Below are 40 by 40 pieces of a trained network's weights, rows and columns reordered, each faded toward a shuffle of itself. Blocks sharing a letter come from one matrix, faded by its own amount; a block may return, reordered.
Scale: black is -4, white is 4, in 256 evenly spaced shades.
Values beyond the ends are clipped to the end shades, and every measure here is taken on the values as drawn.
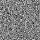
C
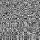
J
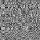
J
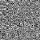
J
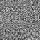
J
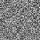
J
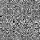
J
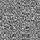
J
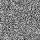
C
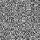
J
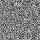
J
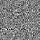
J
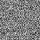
J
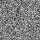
C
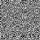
J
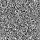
C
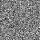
C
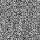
J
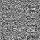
J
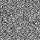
J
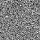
C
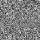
J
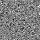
C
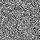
C
